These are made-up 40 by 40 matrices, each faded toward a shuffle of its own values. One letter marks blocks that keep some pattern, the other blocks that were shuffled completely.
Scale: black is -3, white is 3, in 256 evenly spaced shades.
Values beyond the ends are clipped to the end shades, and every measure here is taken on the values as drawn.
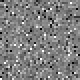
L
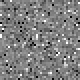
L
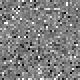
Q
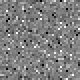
L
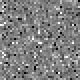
L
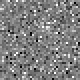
L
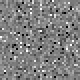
L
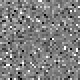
Q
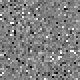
L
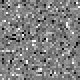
L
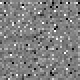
Q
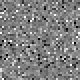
Q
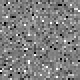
L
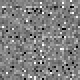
Q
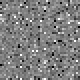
Q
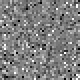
Q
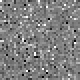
L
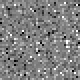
L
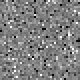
L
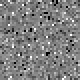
L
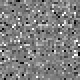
Q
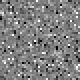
L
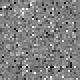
Q
